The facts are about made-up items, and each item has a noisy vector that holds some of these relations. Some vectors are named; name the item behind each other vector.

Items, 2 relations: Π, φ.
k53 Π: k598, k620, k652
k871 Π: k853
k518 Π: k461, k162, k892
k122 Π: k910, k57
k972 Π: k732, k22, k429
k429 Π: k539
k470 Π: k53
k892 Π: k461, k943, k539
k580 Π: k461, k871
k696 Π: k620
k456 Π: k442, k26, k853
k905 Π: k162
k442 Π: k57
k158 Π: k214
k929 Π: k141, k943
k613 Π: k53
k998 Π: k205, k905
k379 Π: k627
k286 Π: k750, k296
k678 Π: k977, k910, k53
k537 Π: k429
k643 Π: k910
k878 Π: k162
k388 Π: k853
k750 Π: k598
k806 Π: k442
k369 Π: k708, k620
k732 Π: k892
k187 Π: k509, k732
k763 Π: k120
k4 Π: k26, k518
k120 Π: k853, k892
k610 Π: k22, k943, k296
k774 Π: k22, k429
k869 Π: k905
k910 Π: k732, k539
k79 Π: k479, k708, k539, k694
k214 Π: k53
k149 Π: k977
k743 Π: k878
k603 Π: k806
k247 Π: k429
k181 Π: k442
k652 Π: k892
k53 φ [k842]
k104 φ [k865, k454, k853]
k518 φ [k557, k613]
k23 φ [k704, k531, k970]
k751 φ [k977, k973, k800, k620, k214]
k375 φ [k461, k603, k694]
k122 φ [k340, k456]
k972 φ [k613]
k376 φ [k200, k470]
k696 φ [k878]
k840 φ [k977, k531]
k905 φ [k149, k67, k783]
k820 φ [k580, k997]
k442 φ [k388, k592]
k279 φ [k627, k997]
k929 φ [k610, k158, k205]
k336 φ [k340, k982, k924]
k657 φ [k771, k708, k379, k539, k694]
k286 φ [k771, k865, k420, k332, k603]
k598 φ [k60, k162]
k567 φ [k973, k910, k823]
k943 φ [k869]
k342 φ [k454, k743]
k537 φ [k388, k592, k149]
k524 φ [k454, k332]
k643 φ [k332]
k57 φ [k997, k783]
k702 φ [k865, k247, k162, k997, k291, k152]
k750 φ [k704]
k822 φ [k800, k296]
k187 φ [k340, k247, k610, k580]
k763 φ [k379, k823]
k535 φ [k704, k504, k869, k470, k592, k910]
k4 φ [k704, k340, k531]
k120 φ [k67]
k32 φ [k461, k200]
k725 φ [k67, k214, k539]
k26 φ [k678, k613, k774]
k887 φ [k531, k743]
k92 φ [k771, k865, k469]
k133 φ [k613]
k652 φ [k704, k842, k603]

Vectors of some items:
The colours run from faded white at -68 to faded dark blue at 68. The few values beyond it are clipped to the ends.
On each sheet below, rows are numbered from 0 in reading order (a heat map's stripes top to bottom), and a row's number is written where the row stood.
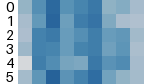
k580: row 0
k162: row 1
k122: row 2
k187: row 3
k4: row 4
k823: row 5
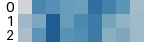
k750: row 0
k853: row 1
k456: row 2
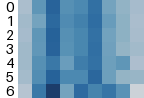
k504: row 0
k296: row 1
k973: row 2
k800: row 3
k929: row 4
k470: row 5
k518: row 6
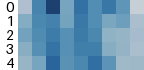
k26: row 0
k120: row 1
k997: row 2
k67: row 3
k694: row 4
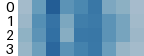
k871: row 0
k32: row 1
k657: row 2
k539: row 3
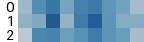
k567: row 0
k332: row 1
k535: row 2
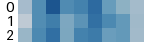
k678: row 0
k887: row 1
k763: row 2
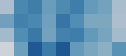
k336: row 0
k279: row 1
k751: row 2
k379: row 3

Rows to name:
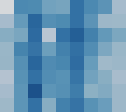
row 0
k23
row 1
k977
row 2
k524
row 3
k696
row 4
k214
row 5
k340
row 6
k181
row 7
k375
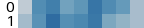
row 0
k840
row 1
k592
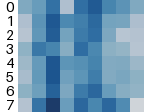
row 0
k286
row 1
k774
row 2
k205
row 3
k905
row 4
k806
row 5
k603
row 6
k865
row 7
k133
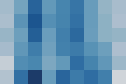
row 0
k461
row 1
k557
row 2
k771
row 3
k943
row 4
k652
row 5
k972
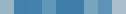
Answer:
k537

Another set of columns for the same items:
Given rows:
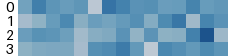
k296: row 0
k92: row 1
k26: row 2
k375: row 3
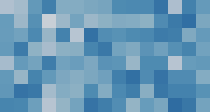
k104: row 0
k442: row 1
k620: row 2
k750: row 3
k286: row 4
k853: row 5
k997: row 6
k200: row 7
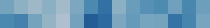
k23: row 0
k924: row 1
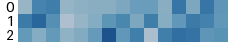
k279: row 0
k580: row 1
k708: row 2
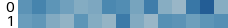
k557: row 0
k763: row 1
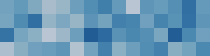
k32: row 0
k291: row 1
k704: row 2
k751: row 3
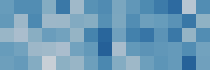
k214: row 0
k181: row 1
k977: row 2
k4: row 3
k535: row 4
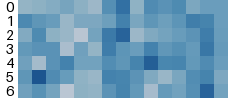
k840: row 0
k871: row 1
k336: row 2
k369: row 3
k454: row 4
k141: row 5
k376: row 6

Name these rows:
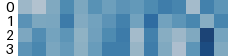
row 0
k643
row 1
k743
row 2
k972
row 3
k774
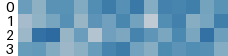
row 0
k771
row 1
k657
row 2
k598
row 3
k53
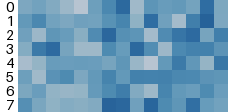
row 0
k122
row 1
k678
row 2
k539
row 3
k162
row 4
k725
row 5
k332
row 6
k652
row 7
k531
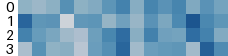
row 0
k887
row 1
k388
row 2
k456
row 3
k187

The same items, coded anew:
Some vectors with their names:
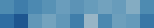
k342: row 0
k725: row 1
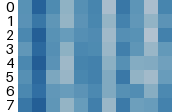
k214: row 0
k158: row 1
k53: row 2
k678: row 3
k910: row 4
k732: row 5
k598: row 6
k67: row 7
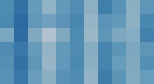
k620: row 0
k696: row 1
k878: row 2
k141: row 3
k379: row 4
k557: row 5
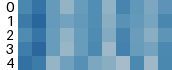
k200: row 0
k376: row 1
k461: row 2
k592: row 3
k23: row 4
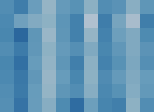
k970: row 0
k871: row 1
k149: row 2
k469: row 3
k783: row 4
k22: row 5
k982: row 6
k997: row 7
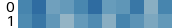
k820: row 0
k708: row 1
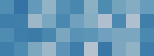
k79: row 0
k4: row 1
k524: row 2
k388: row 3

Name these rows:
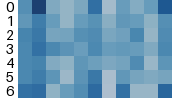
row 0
k905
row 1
k743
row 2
k336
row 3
k92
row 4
k531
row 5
k774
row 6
k120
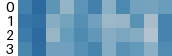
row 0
k539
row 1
k750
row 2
k652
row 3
k929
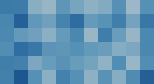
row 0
k704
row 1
k57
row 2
k853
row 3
k643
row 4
k887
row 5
k442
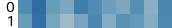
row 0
k122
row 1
k162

